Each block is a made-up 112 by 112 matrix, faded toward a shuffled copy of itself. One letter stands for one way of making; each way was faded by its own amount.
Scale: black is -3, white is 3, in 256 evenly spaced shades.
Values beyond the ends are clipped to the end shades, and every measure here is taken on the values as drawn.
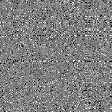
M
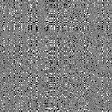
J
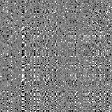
J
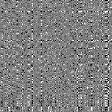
J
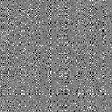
J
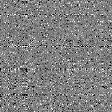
M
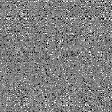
M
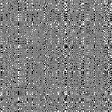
J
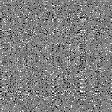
M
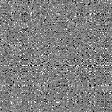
M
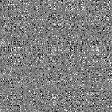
M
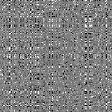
J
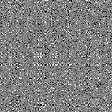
M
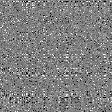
M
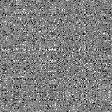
M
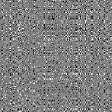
J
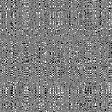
J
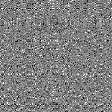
M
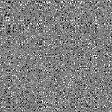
M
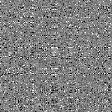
M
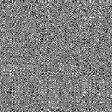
M
